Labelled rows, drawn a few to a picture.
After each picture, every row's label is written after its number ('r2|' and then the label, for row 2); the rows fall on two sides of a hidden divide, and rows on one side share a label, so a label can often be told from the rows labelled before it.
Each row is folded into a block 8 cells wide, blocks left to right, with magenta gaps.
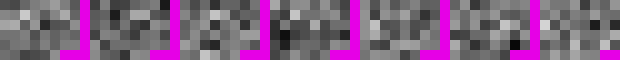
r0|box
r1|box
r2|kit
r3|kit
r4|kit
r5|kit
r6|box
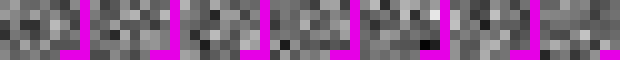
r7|kit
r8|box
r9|box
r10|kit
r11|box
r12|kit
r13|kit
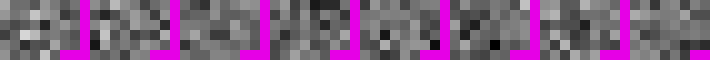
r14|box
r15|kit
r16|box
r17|box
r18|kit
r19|box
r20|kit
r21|box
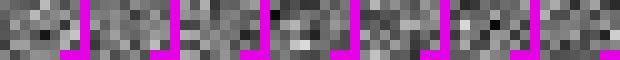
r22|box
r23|box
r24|kit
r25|box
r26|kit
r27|kit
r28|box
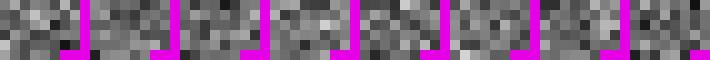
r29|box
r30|kit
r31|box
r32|kit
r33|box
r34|kit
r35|box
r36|box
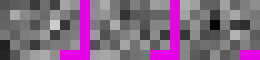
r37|kit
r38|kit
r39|kit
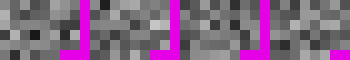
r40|kit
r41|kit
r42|kit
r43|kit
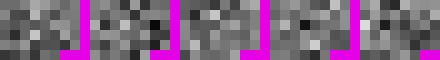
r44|box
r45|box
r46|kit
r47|kit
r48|box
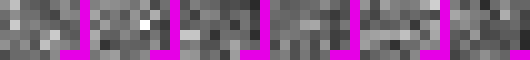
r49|kit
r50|kit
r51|kit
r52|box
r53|kit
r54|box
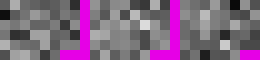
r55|kit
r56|kit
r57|kit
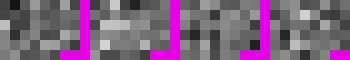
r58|box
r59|kit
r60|kit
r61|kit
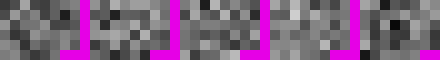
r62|box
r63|box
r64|box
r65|kit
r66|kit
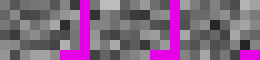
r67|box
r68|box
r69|kit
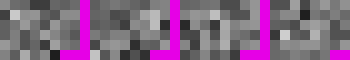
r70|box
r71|box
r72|kit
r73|kit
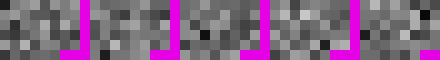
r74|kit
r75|kit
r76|box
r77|kit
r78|kit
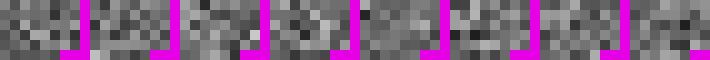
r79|kit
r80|kit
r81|box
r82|kit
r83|box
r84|kit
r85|kit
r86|box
